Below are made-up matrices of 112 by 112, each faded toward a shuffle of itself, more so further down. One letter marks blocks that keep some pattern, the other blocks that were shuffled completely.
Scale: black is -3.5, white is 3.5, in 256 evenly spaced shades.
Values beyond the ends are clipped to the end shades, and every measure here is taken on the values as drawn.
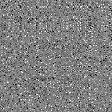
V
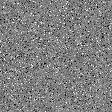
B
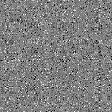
V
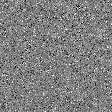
B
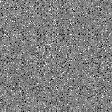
V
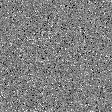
B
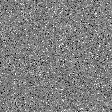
B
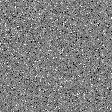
B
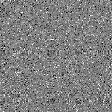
V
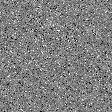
B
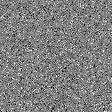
B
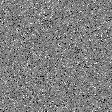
B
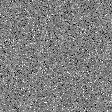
B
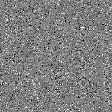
V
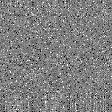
V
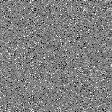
V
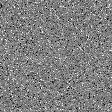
B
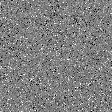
B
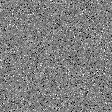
B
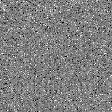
V
